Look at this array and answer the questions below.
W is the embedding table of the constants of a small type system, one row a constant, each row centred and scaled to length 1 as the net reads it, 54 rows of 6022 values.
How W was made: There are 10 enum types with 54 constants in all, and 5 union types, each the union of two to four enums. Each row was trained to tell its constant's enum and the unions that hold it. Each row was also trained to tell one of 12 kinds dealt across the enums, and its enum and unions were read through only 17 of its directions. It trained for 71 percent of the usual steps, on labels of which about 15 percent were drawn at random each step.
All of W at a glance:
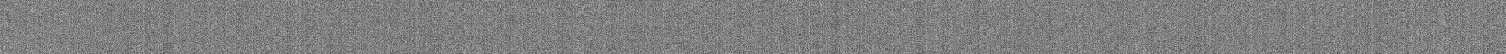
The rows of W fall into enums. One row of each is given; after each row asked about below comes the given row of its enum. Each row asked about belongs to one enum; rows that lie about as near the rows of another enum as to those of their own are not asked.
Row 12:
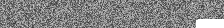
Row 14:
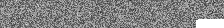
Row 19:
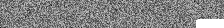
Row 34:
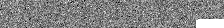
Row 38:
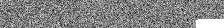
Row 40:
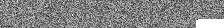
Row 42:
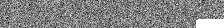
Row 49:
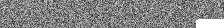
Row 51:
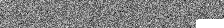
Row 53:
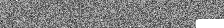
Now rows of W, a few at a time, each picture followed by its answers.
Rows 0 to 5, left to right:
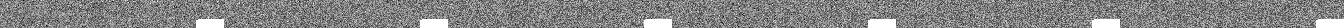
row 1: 38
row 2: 19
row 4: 40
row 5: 40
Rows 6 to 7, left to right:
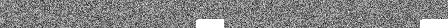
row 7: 42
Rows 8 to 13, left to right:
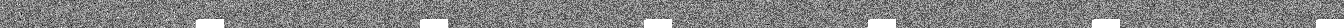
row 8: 12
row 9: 53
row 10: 53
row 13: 14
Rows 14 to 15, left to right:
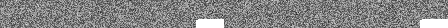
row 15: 40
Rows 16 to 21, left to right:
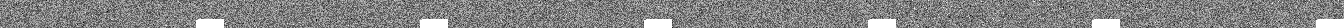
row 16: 12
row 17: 19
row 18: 14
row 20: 19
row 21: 12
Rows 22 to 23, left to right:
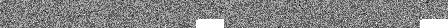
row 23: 38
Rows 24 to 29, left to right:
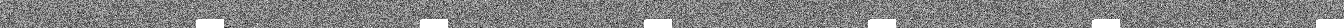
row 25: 51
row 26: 53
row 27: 40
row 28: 40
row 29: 34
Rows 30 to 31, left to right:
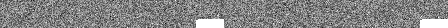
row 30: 14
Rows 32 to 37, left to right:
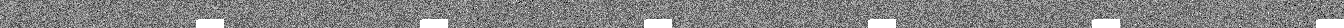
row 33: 14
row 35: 42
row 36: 19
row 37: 53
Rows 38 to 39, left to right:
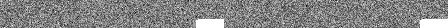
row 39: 19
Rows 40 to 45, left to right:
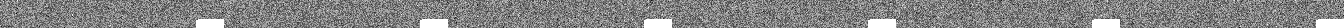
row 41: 38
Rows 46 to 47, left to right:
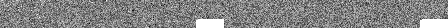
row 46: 34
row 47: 14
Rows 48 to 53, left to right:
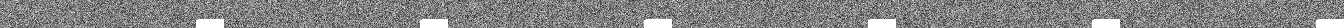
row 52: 12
